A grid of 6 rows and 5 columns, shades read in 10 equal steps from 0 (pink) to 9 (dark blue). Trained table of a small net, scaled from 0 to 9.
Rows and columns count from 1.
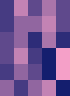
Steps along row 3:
down up down up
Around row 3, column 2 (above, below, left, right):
4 2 6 8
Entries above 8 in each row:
0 0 0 1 1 1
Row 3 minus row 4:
0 2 1 -6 8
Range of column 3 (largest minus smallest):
4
